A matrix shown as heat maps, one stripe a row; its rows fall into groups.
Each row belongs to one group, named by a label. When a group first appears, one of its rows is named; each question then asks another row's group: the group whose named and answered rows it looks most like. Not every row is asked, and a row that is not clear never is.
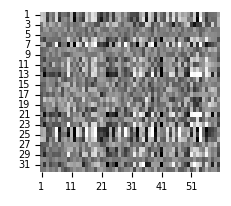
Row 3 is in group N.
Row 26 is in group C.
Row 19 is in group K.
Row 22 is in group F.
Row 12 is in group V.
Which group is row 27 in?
K
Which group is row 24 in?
C
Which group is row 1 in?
C
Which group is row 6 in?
V
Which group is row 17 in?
K
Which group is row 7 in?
C
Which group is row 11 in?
K
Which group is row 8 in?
K
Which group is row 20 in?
F
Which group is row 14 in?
F
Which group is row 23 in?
V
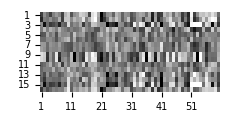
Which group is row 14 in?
V
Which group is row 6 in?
F
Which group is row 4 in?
N
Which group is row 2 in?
K
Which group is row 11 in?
K
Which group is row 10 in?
C
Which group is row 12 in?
K
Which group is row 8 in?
N
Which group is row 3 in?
V
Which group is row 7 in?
N
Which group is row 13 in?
V
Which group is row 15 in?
V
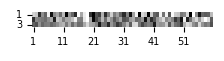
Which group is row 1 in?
C
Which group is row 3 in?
V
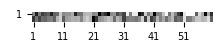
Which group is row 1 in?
V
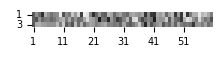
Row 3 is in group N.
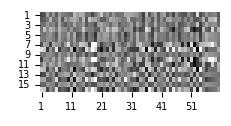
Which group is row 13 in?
F
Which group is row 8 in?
C
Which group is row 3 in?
F
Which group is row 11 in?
N
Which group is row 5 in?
F
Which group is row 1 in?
F
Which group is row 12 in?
C
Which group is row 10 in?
K
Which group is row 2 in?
K
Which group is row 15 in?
F
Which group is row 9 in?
F
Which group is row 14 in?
C
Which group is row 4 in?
N
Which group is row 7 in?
K
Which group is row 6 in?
F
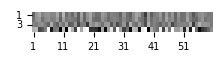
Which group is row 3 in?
F
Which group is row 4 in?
C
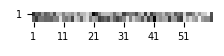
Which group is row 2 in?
V
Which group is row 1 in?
K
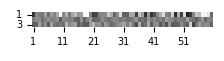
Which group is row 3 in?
F
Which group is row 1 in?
K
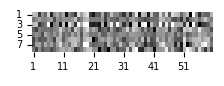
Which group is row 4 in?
V
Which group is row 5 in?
K
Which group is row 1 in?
C
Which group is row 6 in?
K
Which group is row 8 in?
V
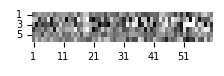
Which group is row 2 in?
C
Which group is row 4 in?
K
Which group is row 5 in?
K
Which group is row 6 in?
N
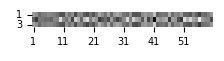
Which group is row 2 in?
V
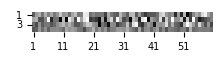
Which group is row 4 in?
F
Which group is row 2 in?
C
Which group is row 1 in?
K
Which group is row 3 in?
V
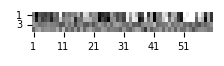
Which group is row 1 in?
V
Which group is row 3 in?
N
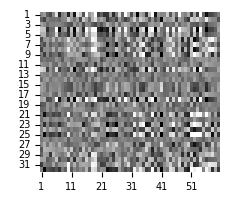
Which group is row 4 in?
C
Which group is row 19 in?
F
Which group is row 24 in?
N
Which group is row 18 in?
C
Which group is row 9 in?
V
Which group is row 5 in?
C
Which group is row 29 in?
K
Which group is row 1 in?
C
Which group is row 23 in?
V
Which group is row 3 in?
N
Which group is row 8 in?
K
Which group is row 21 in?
V
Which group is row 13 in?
F
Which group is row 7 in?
V
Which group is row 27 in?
N
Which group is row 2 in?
V
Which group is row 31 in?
K
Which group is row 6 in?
K
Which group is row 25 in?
V
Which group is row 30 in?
C
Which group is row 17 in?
F
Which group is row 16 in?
N
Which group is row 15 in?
N
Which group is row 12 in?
C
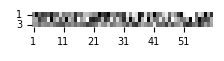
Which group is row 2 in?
C
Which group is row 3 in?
N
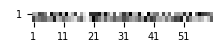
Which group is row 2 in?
K
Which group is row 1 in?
C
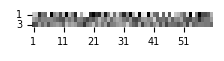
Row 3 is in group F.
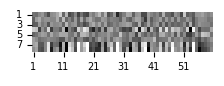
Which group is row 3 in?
F
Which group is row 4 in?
C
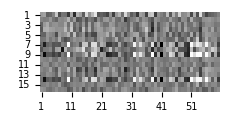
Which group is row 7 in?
V
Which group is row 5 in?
F
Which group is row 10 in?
F
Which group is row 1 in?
C
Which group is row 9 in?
V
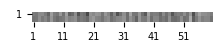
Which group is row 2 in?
F
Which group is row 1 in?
F
